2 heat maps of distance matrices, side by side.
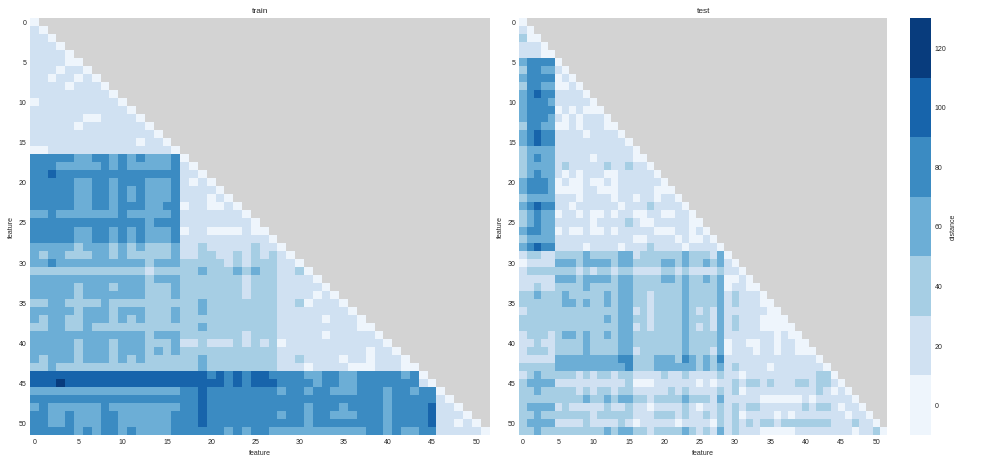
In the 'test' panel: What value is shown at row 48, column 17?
20
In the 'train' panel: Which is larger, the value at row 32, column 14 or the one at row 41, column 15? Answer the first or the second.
the first
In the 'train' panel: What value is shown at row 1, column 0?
20
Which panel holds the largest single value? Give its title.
train
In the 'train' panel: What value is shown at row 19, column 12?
80
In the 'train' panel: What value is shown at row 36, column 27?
40
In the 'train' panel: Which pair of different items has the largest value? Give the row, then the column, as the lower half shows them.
45, 3
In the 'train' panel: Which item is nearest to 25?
26
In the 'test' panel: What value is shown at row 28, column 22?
20
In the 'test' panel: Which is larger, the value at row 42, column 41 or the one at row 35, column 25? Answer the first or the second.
the second
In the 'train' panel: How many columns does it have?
52
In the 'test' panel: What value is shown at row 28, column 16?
20
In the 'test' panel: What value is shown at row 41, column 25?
40
